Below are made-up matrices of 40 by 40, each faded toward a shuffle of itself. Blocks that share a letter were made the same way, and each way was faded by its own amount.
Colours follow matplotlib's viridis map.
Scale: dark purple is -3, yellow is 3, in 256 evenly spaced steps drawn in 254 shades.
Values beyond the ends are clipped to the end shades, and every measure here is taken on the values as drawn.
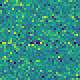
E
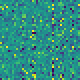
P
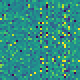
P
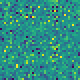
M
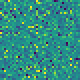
M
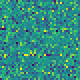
E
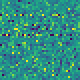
E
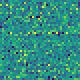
E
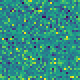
E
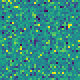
M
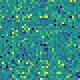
M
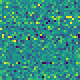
E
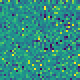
M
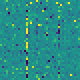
P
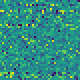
E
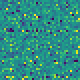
M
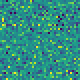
E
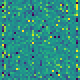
P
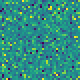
M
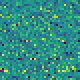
E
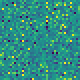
M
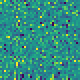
M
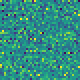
E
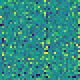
P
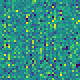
P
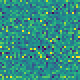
E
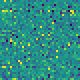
M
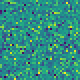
E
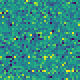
E
